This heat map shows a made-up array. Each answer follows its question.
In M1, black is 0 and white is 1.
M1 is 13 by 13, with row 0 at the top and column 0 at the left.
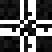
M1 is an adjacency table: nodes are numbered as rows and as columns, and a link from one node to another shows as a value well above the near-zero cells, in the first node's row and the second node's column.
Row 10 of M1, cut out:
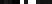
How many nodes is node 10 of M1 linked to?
3
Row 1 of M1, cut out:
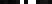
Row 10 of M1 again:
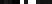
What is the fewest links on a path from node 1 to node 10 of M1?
2
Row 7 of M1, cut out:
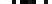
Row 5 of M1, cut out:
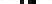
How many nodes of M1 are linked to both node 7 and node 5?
7
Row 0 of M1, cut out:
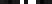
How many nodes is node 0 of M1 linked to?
3
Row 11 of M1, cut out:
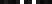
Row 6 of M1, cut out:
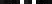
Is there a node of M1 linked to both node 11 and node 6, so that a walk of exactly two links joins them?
yes
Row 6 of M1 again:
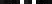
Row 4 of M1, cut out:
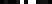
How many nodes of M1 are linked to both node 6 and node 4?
2
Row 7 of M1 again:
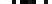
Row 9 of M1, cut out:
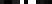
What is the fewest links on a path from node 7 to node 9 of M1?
1
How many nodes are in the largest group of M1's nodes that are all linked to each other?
2
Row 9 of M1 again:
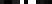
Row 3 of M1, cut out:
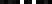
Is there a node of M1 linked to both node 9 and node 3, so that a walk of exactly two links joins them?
yes
